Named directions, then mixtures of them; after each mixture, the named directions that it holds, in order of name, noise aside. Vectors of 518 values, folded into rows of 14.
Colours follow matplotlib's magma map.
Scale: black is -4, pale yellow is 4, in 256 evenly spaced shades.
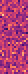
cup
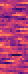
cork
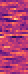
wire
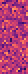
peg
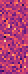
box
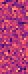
peg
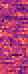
cork, peg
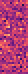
box, cork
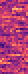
cork, peg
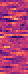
wire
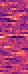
wire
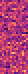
cup, wire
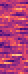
cork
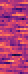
cork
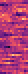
cork, wire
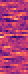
wire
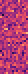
cup
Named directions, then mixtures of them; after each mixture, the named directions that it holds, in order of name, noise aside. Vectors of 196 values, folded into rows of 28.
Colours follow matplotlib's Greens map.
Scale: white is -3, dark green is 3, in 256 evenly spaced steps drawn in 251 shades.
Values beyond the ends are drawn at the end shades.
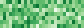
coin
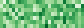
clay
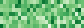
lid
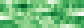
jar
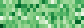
jar, lid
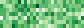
coin, jar, lid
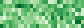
coin, jar, lid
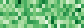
clay, lid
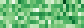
clay, coin, jar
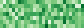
clay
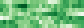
jar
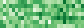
clay, jar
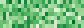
coin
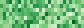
coin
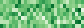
lid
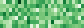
clay, coin, lid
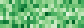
coin, jar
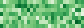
jar, lid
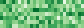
clay, coin, jar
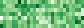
coin, jar, lid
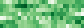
jar, lid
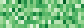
clay, coin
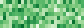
coin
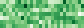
clay, coin, jar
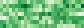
clay, jar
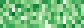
clay, lid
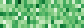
clay, coin, lid
